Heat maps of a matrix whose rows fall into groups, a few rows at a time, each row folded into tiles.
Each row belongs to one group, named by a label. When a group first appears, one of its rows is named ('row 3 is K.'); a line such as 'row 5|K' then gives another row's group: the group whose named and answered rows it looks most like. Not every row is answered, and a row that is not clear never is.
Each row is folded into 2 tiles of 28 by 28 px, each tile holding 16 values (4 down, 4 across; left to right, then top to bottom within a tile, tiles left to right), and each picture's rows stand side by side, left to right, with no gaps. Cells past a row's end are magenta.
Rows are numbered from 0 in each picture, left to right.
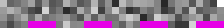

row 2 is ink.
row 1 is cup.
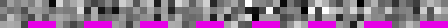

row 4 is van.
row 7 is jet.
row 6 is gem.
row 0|ink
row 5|jet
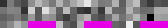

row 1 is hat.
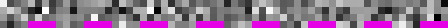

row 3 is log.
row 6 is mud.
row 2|cup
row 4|jet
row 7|ink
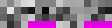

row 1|mud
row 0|hat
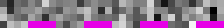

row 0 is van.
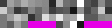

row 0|ink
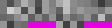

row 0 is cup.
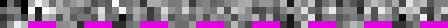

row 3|gem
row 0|jet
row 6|jet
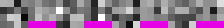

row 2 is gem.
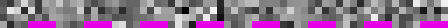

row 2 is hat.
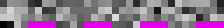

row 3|ink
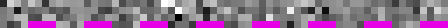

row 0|ink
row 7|jet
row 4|ink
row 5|hat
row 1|mud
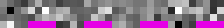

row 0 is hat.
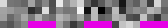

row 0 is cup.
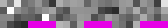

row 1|mud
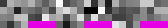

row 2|hat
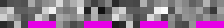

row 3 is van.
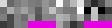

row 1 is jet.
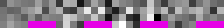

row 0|cup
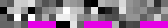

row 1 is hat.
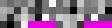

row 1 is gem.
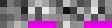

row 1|cup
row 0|jet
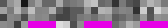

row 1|hat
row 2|jet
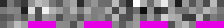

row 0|jet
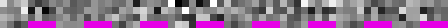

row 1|log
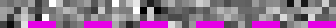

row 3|hat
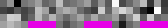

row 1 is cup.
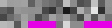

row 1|cup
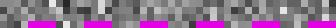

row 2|jet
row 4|cup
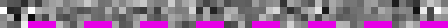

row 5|cup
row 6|hat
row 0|log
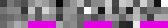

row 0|jet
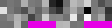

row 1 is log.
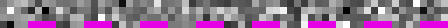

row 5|log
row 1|ink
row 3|gem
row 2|van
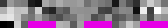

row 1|mud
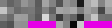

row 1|gem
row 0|ink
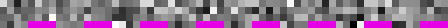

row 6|gem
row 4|hat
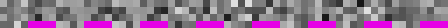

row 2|mud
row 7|hat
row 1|mud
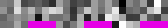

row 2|van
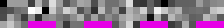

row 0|cup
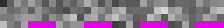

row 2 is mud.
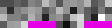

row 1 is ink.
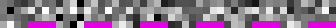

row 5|van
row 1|gem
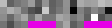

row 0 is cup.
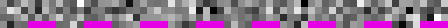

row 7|ink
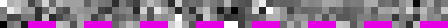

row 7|gem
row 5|van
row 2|jet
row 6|hat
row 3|log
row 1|mud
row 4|hat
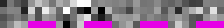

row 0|jet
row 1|hat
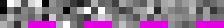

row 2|cup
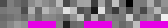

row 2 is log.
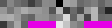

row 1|log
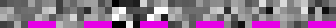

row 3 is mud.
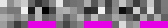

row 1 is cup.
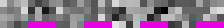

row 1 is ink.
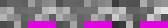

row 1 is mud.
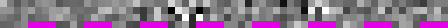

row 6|van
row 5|jet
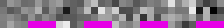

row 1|hat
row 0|cup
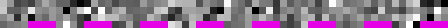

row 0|log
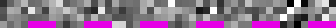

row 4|van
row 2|hat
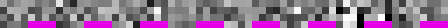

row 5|gem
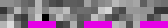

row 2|mud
